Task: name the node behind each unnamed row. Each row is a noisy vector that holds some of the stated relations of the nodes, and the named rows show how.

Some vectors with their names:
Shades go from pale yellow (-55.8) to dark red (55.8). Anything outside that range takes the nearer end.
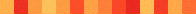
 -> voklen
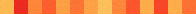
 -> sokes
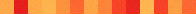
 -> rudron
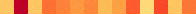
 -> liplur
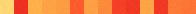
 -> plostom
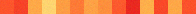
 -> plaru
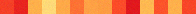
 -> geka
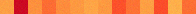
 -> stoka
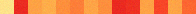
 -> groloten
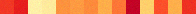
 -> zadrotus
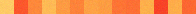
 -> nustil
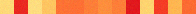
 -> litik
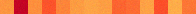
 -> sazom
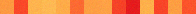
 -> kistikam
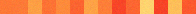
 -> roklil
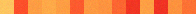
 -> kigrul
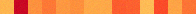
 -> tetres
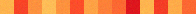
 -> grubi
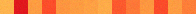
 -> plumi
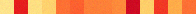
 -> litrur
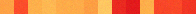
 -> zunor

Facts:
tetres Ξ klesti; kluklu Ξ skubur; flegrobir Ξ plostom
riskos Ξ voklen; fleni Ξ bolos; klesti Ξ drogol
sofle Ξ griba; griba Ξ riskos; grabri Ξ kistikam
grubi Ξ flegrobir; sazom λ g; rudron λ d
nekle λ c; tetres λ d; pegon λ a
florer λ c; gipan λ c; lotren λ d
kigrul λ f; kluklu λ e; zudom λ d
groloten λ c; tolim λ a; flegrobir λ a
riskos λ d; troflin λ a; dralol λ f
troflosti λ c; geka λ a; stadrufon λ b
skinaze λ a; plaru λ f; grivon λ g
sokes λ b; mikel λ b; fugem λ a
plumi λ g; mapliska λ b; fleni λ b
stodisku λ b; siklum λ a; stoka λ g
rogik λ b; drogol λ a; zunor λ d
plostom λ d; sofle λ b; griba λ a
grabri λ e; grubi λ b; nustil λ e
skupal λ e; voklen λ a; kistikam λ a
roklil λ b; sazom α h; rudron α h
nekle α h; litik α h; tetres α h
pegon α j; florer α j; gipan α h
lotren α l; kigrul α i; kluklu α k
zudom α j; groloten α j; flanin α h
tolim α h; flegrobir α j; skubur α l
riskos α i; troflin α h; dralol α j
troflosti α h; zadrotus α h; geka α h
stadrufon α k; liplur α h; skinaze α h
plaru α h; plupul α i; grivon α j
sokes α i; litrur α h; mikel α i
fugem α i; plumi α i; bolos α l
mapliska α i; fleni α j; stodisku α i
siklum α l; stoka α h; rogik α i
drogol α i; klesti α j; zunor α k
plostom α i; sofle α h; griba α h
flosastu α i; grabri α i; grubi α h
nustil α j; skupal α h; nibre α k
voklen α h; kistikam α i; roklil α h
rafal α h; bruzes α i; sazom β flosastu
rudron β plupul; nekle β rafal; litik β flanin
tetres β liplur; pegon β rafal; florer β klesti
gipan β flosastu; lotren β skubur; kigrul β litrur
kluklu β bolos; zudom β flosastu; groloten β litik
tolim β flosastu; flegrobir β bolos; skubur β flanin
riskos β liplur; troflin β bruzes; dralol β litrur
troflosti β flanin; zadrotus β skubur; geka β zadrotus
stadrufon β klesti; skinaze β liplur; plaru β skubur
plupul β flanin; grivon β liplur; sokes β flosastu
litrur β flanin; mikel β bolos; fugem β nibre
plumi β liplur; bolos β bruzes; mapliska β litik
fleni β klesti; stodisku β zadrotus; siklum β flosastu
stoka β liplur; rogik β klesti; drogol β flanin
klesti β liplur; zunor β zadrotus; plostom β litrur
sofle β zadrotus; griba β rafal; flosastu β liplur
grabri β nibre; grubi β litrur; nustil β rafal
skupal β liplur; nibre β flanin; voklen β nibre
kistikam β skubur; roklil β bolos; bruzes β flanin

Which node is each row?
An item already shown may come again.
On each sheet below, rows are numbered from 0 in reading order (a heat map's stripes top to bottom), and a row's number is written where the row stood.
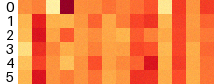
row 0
bolos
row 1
rudron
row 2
riskos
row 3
pegon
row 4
grubi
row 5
nekle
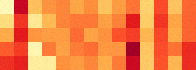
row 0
klesti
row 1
plupul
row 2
griba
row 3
skubur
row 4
zadrotus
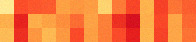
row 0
stadrufon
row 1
troflosti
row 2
voklen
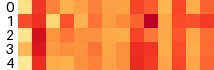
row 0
pegon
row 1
lotren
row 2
florer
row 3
nekle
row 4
groloten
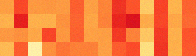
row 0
troflin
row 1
troflosti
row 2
mikel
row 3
bruzes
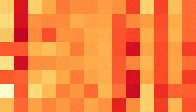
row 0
rafal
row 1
grivon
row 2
gipan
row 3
stodisku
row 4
zudom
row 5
stodisku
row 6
nibre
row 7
flegrobir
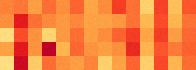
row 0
roklil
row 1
skupal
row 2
dralol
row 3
siklum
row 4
flosastu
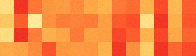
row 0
fleni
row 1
bruzes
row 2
pegon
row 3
kluklu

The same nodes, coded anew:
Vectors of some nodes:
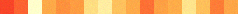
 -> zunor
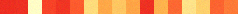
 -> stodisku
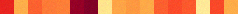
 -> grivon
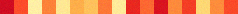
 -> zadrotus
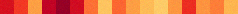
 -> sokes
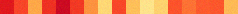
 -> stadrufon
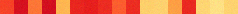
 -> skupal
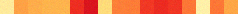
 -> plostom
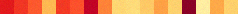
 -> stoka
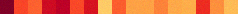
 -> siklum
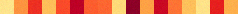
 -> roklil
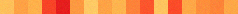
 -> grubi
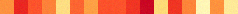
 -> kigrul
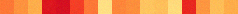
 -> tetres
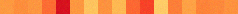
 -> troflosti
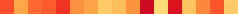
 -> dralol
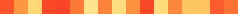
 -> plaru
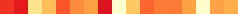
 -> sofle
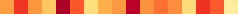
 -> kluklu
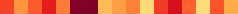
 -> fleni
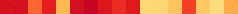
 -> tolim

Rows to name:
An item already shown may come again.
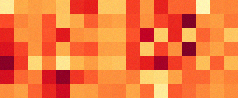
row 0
rudron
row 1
rafal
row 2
groloten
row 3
liplur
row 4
skubur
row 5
gipan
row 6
nekle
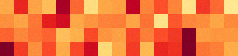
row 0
kluklu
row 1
nekle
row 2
rafal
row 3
klesti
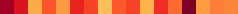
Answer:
flosastu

